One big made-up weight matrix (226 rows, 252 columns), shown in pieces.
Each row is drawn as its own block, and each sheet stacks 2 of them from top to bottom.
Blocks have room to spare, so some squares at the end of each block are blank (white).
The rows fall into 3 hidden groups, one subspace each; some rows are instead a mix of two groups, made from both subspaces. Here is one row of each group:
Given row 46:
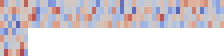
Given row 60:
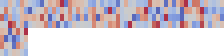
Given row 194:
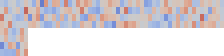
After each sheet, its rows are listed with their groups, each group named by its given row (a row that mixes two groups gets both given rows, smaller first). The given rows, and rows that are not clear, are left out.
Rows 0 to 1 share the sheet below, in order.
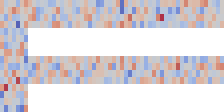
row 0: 46
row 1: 46
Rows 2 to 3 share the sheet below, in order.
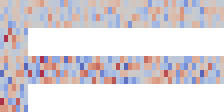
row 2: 60
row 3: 194
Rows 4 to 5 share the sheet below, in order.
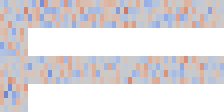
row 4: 194
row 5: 60
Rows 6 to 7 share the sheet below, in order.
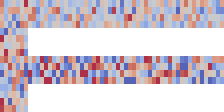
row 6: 46
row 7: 194
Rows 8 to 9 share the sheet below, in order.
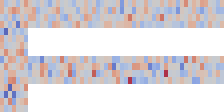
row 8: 46
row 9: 60
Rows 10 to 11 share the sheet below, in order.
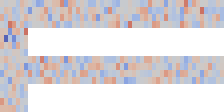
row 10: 60
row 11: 194
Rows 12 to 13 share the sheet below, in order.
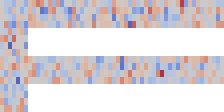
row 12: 60
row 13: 46
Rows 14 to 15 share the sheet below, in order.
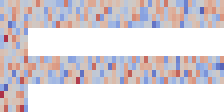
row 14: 60
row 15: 46
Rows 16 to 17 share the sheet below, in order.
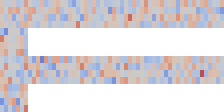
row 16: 46
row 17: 194
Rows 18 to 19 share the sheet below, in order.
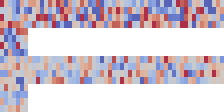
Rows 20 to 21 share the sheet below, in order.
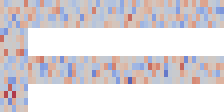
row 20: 46
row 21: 60
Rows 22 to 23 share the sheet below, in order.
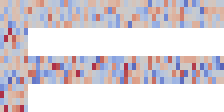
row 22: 60
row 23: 46
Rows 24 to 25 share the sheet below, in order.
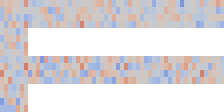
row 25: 194
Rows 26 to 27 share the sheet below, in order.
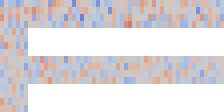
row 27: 194
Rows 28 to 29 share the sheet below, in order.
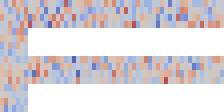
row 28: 194
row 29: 46
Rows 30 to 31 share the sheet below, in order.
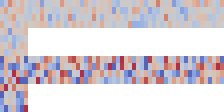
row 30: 60
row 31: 46
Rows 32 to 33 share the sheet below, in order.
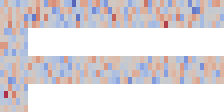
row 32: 46
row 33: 60
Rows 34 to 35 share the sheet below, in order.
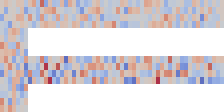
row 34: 194
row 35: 194
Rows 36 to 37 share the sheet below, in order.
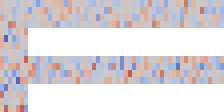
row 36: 60
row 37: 46
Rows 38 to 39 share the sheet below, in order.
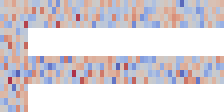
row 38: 60
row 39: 194
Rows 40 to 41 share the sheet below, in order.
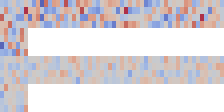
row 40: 194
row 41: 46
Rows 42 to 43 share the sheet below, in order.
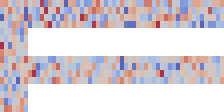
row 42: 194
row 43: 46
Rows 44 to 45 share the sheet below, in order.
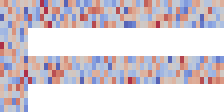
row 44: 194
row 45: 194
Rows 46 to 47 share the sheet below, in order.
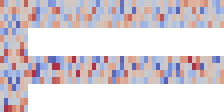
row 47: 46
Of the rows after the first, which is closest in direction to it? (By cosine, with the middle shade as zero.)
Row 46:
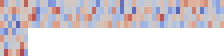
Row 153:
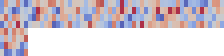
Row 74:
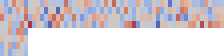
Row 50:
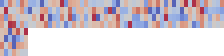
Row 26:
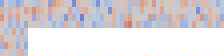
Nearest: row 26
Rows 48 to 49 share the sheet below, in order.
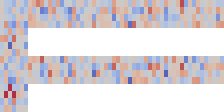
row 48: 60
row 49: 60
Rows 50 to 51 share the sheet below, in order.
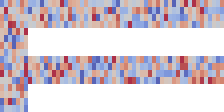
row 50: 60
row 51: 194
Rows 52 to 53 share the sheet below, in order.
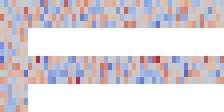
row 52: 194
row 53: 46 and 60
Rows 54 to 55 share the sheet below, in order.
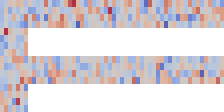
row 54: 46
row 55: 194
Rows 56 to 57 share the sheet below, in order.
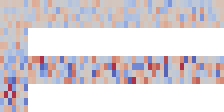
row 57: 60
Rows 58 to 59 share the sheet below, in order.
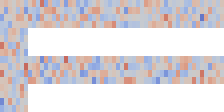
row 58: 194
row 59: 194
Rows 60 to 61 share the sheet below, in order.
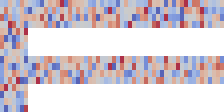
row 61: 46
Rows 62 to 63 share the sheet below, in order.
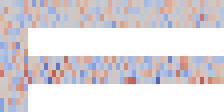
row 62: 194
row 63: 194
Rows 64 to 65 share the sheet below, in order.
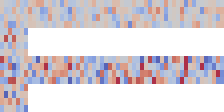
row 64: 60
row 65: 60
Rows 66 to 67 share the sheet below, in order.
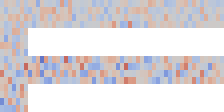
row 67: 194
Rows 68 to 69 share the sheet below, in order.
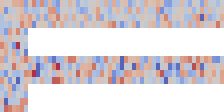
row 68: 194
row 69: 46
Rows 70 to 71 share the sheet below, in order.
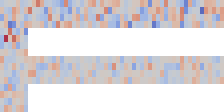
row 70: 60
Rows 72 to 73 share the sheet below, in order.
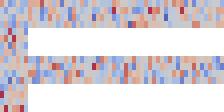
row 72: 60
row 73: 46
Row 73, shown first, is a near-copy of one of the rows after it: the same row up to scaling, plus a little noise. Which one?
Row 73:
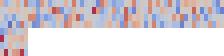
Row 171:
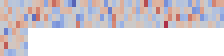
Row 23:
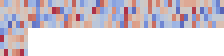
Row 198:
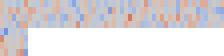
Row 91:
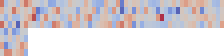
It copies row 23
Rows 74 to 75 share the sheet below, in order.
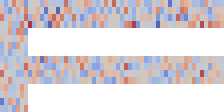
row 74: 194
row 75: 194
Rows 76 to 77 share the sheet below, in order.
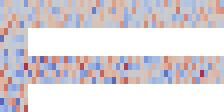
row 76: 46
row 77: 194
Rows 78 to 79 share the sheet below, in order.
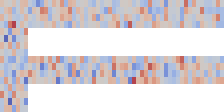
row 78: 60
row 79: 60
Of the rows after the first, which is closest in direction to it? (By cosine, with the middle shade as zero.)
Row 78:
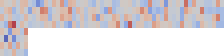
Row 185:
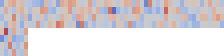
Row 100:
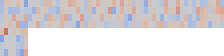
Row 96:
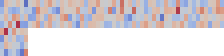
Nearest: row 185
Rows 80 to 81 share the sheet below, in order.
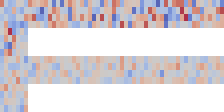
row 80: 46 and 60
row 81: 46
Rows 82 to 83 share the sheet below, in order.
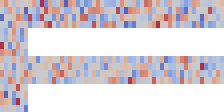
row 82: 194
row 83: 60 and 194
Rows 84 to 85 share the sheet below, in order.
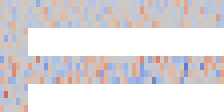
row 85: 60
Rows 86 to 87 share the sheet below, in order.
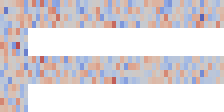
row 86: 194
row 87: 194
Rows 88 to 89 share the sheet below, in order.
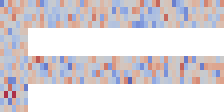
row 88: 60
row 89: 60
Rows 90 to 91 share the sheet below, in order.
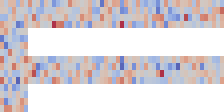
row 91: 46
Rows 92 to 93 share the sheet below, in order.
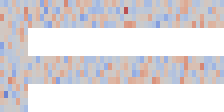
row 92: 194
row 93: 60
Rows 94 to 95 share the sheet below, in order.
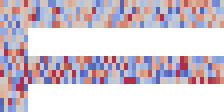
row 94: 46
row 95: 194
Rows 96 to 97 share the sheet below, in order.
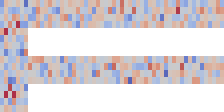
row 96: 46
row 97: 60
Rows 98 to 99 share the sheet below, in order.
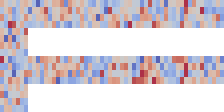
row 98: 60
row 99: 60
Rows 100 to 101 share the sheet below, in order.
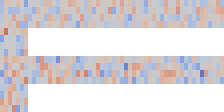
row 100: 46
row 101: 60 and 194
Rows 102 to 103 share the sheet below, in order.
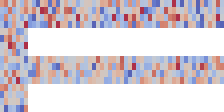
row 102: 60
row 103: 46
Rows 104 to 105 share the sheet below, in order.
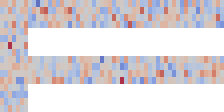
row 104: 60
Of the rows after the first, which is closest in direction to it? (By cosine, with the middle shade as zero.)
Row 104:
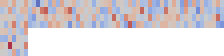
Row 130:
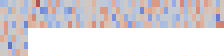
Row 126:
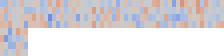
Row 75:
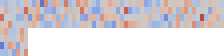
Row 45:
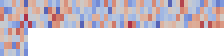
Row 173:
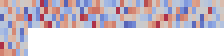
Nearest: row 75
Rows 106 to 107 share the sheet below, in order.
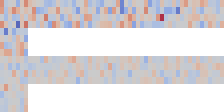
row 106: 46
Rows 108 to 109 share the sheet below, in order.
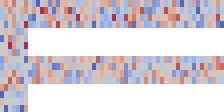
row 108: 60
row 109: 46
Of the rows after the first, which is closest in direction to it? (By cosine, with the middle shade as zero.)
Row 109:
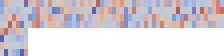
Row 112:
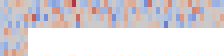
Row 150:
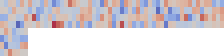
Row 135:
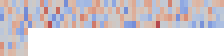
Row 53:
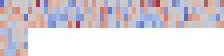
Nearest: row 150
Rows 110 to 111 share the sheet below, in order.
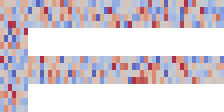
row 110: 60
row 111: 60
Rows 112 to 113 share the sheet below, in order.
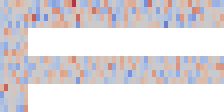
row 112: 46
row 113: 46
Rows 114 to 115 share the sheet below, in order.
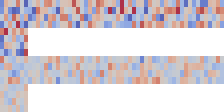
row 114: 46
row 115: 60 and 194
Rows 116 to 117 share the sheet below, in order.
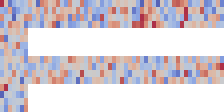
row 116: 60
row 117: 46
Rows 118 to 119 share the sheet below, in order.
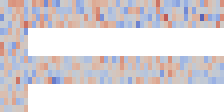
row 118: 60 and 194
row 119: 46 and 194
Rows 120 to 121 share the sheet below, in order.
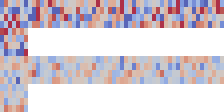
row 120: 46
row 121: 46
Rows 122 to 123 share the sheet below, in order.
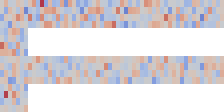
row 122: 194
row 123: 60
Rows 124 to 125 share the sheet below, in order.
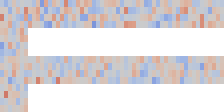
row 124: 194
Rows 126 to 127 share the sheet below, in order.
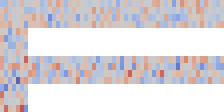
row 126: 60
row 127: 46
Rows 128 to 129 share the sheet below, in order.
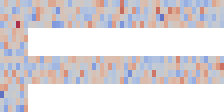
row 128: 46
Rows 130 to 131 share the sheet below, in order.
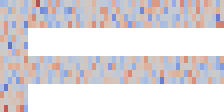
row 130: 60
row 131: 46
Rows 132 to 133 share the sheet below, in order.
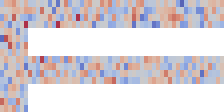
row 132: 60
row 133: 194
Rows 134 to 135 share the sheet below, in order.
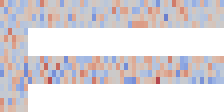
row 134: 60
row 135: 194
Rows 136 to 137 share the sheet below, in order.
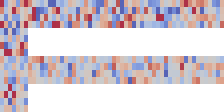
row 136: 46
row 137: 60
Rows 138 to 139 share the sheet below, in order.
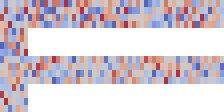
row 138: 194
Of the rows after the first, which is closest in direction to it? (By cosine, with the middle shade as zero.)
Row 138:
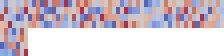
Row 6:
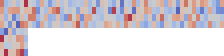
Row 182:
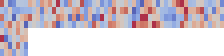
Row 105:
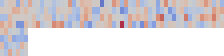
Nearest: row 105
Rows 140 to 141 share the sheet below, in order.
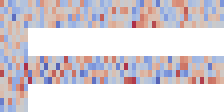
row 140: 60
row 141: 194
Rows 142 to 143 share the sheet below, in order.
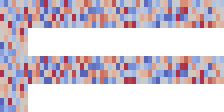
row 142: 194
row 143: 194
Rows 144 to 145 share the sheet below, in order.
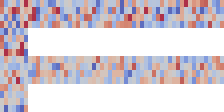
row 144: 46
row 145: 46
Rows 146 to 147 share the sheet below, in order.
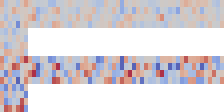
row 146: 46
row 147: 46
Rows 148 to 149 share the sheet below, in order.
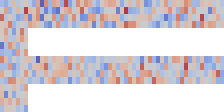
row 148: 194
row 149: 60
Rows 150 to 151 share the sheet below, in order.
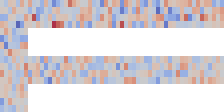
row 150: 46
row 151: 194
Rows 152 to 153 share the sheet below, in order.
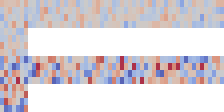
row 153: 46
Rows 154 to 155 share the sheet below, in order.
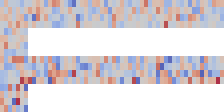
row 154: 46
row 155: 194
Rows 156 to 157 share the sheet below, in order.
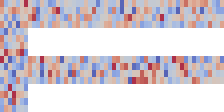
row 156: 46
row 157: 60
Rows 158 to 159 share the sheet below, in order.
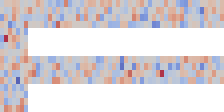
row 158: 60
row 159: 46
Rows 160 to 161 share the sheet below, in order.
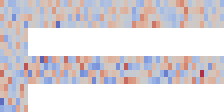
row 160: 60
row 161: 194
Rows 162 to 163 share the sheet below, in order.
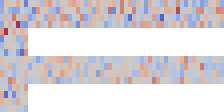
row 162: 46
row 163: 60
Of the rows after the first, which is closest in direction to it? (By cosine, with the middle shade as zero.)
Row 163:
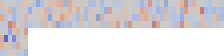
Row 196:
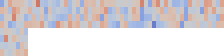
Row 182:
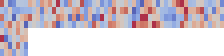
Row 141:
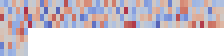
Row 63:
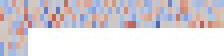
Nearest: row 182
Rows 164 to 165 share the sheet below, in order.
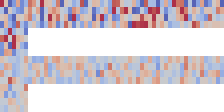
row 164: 60
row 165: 60 and 194
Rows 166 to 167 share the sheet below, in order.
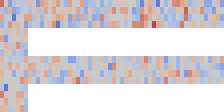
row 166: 60
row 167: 46
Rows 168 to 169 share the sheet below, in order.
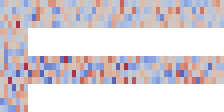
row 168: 46
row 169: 194
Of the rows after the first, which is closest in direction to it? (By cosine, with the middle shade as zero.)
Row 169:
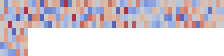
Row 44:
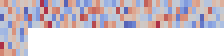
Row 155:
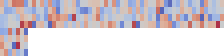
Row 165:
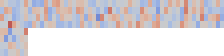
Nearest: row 165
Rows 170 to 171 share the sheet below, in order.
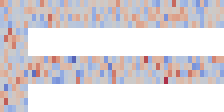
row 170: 60
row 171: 46
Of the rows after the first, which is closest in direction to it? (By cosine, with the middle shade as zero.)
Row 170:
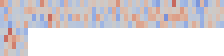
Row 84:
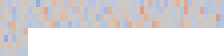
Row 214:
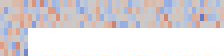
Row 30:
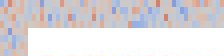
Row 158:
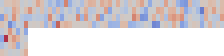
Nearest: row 158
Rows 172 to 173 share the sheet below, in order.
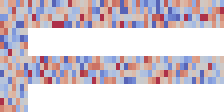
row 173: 194
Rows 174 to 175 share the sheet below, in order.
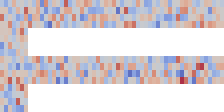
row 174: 194
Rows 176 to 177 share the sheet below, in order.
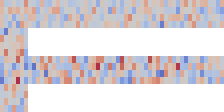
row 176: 46
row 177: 46 and 194
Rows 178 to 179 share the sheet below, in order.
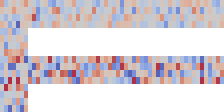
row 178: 46
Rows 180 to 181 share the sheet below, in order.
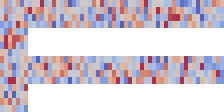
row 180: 46 and 60
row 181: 60
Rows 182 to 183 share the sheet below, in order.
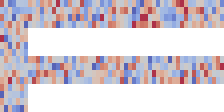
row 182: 60
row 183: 46
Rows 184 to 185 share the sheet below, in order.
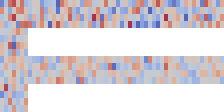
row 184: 60 and 194
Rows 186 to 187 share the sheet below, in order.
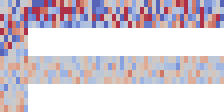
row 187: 46
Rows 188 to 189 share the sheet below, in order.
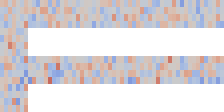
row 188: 60
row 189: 194
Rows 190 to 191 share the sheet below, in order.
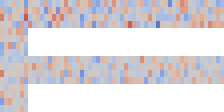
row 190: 194
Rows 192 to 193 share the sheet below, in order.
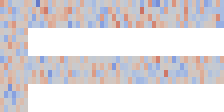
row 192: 60
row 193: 60
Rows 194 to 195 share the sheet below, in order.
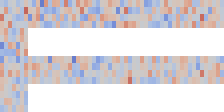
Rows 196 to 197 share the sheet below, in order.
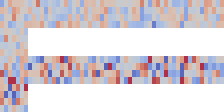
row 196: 60
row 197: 60
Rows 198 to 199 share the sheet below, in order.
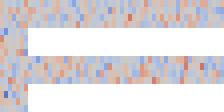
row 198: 46
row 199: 60
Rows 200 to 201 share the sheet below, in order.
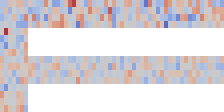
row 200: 46
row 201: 46
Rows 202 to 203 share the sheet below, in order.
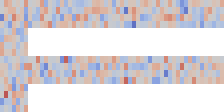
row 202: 60 and 194
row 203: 60 and 194
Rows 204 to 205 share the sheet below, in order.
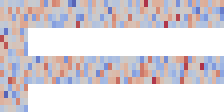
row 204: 46
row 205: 60
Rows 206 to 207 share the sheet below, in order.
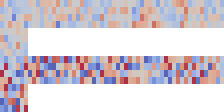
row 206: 60
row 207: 194
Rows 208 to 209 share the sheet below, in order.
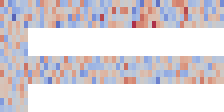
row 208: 60
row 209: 194
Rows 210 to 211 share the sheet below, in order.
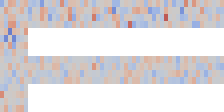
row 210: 60
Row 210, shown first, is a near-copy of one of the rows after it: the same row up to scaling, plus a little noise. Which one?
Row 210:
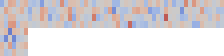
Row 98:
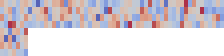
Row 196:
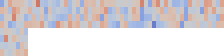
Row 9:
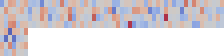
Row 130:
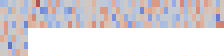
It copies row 9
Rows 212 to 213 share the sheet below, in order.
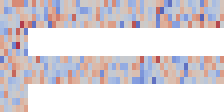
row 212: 194
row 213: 60
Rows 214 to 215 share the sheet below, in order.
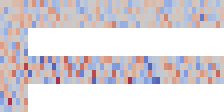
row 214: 194
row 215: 60 and 194
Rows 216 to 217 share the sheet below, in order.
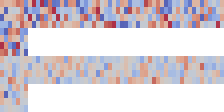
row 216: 194
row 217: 60
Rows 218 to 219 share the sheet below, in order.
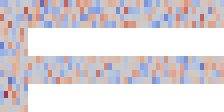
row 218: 194
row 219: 60
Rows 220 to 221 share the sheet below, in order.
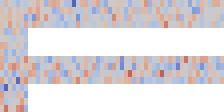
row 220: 46
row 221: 46
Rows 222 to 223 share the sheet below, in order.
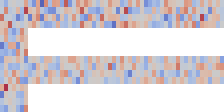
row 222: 194
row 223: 46
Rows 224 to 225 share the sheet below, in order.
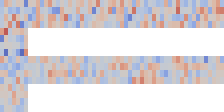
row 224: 46
